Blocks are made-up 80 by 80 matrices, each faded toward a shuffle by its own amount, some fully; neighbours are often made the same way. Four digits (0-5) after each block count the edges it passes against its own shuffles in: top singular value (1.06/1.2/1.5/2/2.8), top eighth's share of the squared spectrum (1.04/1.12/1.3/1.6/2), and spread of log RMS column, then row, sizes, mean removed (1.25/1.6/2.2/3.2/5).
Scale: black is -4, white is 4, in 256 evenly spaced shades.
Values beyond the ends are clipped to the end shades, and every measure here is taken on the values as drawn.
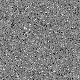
0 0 0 0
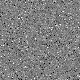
1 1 0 0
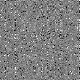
4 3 2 1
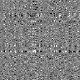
4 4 2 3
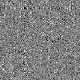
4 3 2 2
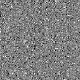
4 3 1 2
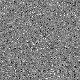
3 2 0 1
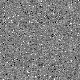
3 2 1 1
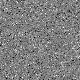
0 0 0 0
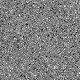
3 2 0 0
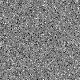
2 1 0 0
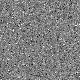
0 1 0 0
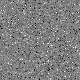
0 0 0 0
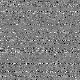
2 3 0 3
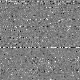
3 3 0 2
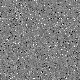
1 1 0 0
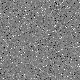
0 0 0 0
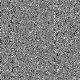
2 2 2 0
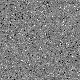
0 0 0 0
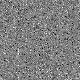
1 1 1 0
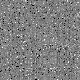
3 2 0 1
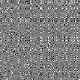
5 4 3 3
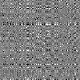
5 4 3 3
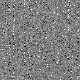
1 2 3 0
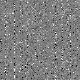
2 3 3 0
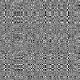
5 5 3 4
